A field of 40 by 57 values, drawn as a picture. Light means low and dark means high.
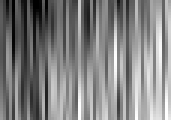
Streaks run downward. Overall the values sit about 50% of the way up the scale. The ninth with the highest average is the top left. The histogram is bell-shaped. The bottom right is the ninth with the lowest average. The field climbs toward the top left. The centre is the calmest part.
